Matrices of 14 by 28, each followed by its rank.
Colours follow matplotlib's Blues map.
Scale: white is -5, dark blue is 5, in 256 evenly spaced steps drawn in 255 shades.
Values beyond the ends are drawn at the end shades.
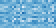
three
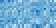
three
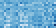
three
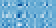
two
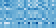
two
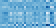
two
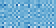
two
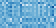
three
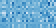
three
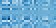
two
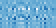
two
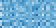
three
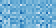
three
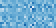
three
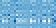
two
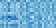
three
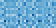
three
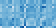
two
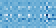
two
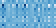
two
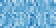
three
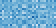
three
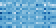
two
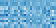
two
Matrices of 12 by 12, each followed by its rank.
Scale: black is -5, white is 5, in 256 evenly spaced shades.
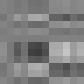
one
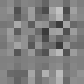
two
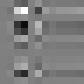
one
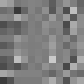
two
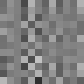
two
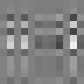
one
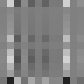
one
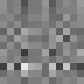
two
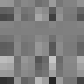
one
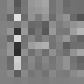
two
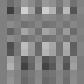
one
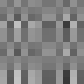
one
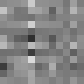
two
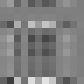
one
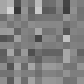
two
